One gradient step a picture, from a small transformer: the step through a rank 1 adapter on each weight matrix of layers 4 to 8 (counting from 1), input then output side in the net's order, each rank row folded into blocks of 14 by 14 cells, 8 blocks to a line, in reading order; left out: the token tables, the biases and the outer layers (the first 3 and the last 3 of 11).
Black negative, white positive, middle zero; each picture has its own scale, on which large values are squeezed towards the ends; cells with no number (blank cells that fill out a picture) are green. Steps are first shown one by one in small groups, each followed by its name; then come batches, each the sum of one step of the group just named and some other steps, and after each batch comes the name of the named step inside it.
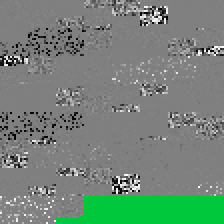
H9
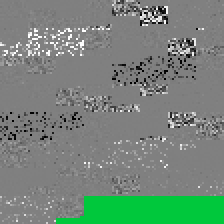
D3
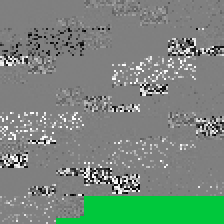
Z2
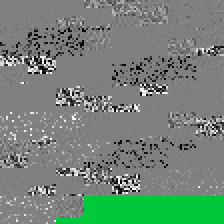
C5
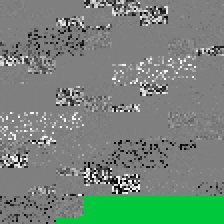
C5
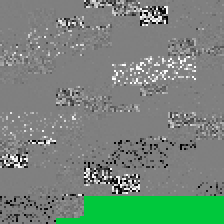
D3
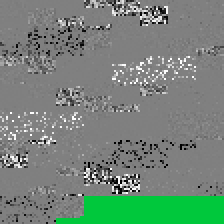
C5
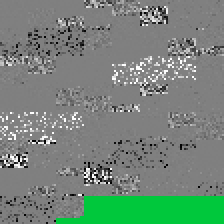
Z2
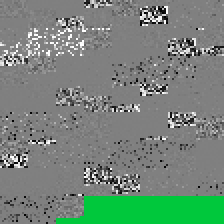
D3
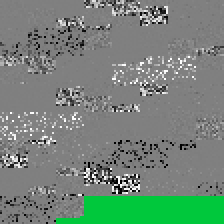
C5
